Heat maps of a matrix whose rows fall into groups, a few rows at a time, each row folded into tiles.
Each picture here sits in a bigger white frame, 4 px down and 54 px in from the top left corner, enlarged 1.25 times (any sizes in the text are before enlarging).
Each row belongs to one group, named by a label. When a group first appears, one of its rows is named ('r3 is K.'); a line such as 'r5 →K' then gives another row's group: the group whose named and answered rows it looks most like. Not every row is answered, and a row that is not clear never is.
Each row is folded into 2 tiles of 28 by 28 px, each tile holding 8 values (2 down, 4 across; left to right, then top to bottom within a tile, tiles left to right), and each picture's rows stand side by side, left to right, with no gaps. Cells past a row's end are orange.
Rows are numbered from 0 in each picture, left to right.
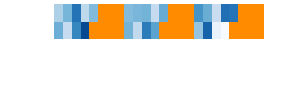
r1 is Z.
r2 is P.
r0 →Z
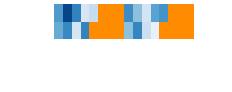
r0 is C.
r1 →P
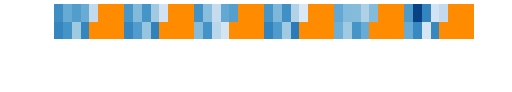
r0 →C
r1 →C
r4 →Z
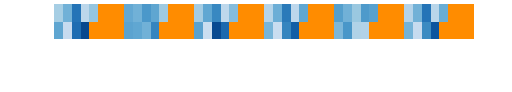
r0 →Z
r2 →Z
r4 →P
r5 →Z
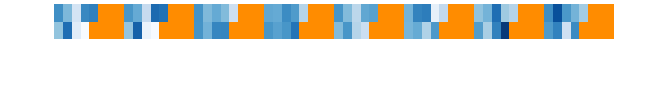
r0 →P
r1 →P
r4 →P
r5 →C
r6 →Z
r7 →C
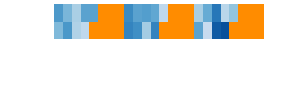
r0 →P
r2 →Z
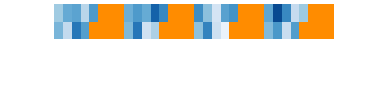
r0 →Z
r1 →P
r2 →P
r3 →C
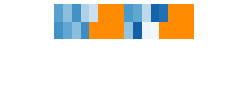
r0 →C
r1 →P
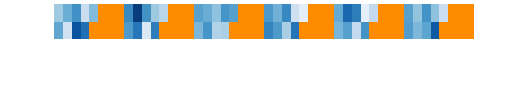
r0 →Z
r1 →C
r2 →P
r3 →C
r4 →C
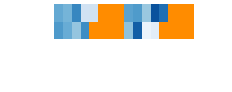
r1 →P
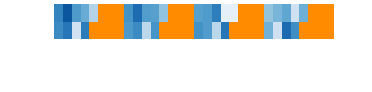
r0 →C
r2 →C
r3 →Z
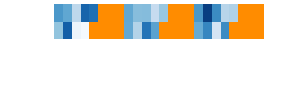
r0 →P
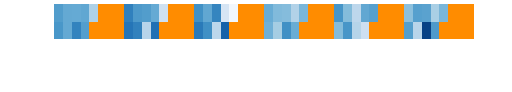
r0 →Z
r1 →C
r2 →C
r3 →Z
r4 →P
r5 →Z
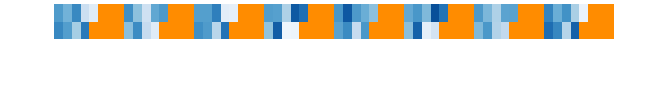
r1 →P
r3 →P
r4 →C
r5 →P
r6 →P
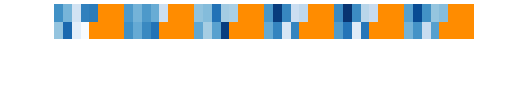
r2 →Z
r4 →C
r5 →C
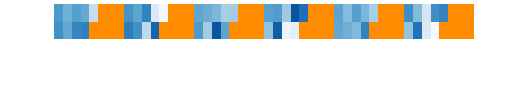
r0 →Z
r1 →C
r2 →Z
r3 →P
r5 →P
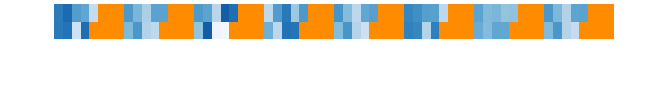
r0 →C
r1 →P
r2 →P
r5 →C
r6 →Z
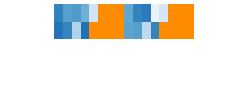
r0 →C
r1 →C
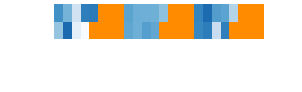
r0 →P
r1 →Z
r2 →C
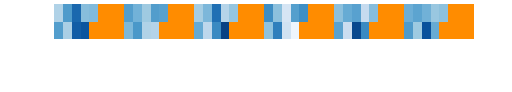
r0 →Z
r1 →P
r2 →Z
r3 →P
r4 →Z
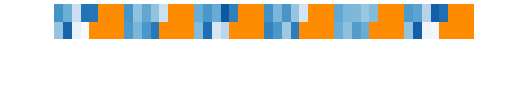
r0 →P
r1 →Z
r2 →P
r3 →C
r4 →Z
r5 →P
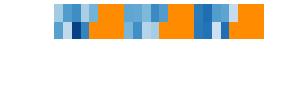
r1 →P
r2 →C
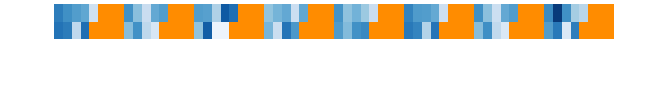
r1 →P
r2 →P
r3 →Z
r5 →C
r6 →P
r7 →C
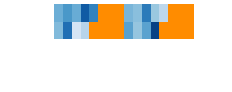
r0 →P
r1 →Z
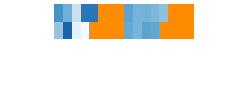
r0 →P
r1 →Z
